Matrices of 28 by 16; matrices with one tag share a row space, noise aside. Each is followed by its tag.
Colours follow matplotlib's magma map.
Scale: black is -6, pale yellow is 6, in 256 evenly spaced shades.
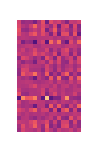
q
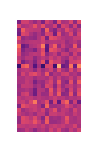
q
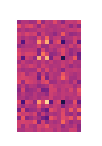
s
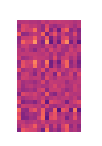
q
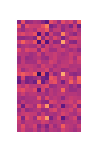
s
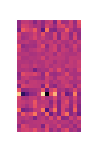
q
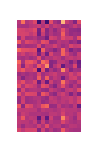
s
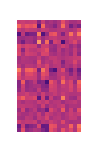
s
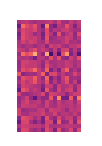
q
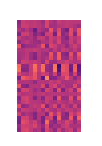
q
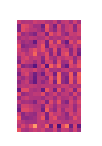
q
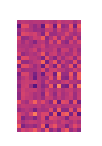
q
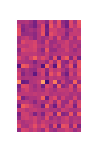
q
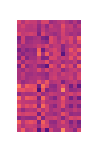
s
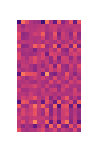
q
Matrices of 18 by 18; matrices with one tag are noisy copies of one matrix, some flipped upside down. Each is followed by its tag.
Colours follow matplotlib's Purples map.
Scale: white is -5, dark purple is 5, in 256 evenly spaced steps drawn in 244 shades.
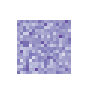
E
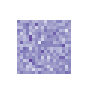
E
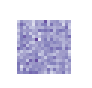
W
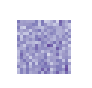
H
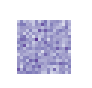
W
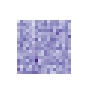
W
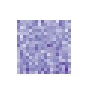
H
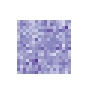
W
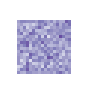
E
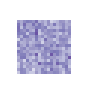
W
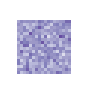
E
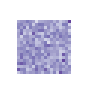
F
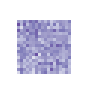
W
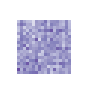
W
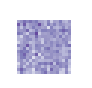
W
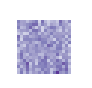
H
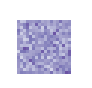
E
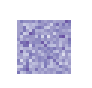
E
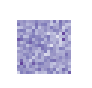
F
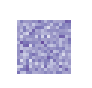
E
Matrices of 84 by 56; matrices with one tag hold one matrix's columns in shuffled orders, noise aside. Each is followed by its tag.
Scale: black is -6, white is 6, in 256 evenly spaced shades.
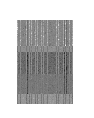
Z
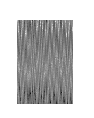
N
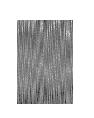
N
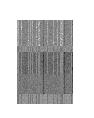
Z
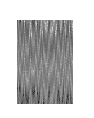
N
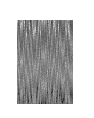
N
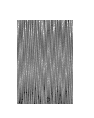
N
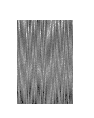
N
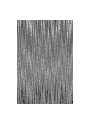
N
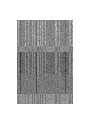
Z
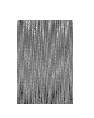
N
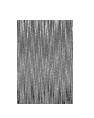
N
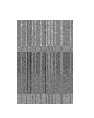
Z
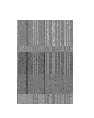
Z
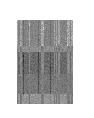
Z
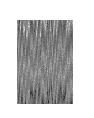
N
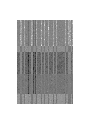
Z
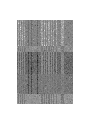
Z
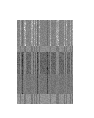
Z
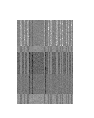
Z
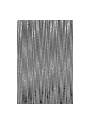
N
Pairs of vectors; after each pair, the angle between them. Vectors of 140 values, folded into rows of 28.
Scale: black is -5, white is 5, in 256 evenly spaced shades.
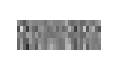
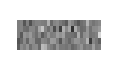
orthogonal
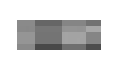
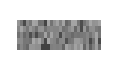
orthogonal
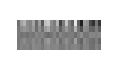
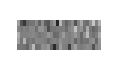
partly opposed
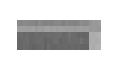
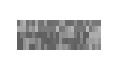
partly aligned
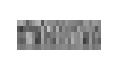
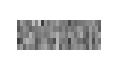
partly aligned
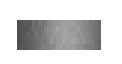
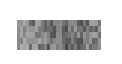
partly opposed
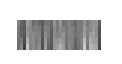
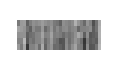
nearly opposite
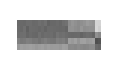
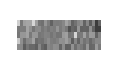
partly opposed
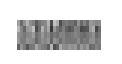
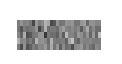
orthogonal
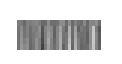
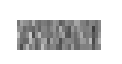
partly opposed
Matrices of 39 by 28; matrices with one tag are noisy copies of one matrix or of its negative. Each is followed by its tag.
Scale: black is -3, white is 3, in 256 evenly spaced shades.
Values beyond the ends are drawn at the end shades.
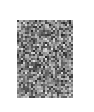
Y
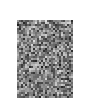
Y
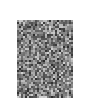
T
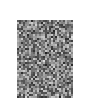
T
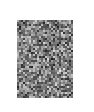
Y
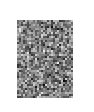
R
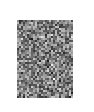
T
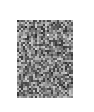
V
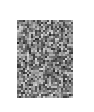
R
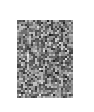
R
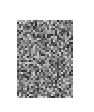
T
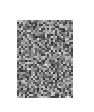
T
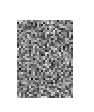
T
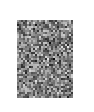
Y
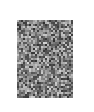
Y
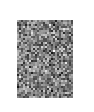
Y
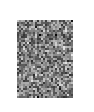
V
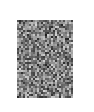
T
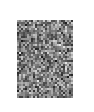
V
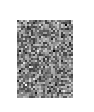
Y
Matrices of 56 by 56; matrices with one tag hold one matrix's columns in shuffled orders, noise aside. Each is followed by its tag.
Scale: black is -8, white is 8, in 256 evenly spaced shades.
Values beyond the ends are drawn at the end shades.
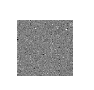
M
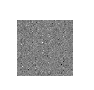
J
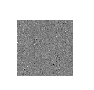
J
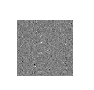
J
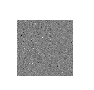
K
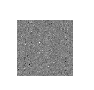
J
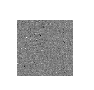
K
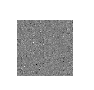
J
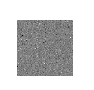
K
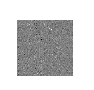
M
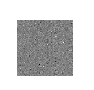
J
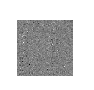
J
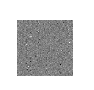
J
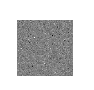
K
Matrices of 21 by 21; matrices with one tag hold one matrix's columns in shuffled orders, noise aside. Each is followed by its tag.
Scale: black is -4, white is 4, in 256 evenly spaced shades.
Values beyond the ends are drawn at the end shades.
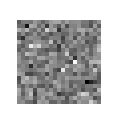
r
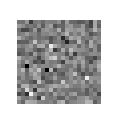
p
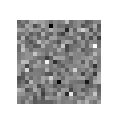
r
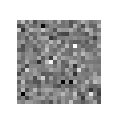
r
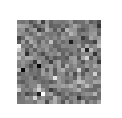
p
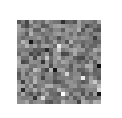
p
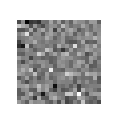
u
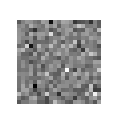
u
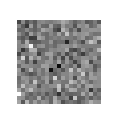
p
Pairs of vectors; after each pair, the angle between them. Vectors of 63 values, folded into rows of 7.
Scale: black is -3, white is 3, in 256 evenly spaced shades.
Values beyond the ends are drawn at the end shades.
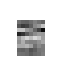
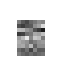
nearly parallel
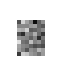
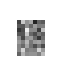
partly aligned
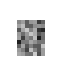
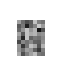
partly aligned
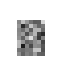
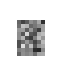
nearly opposite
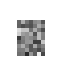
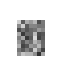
partly opposed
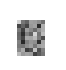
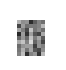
orthogonal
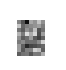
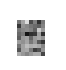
nearly opposite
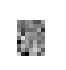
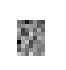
partly aligned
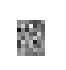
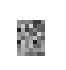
nearly parallel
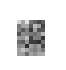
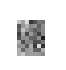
partly aligned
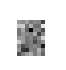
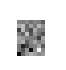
partly aligned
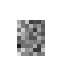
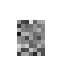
partly opposed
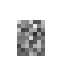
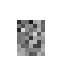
nearly opposite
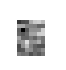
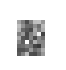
partly aligned
